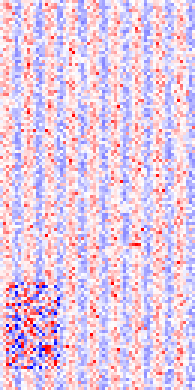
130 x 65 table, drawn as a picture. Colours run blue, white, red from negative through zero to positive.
Roughest part: bottom left. Odd rows or columns: none. Stripes: upright, repeating 9 times. Odd patch: rougher, in the bottom left. Slope: none.
